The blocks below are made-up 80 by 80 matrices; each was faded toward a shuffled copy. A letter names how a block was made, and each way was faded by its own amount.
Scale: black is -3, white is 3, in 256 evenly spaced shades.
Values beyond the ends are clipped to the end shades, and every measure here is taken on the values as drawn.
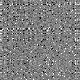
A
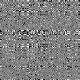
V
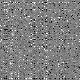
A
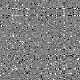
A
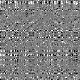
V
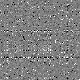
A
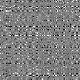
V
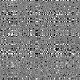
V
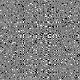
A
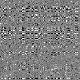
V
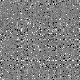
A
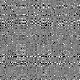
V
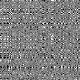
V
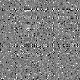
A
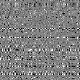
V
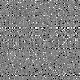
A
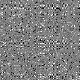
A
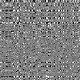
V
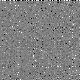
A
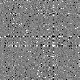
A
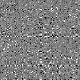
A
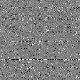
A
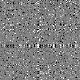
A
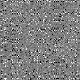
A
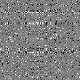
A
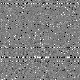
A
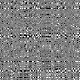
V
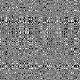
V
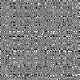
V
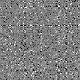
A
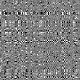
V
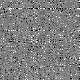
A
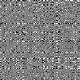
V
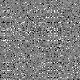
A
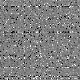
A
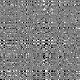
V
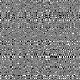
V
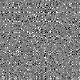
A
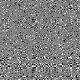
A
